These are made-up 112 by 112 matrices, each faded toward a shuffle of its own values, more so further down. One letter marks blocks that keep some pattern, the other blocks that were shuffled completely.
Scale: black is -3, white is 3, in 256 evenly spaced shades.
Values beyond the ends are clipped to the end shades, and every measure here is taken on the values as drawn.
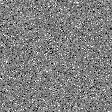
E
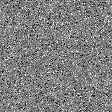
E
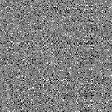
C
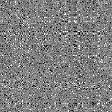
C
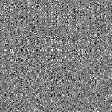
C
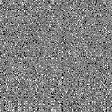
C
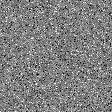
E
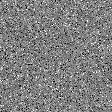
E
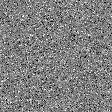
E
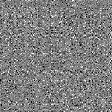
C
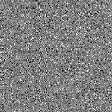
C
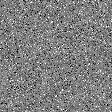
E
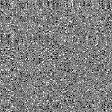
C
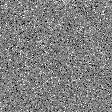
E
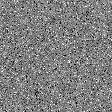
E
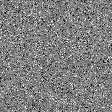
E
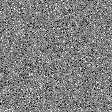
E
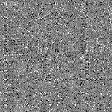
C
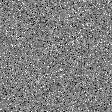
E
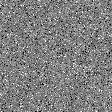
E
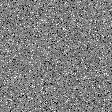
E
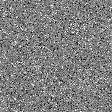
E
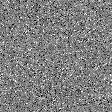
E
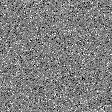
E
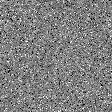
E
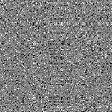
C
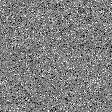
E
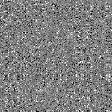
C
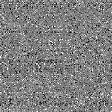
C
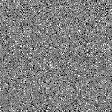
C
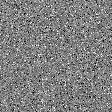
E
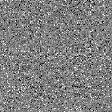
C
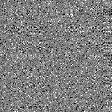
C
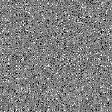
C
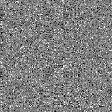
C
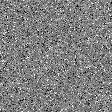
E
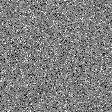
E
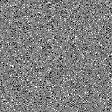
C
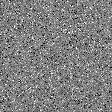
E
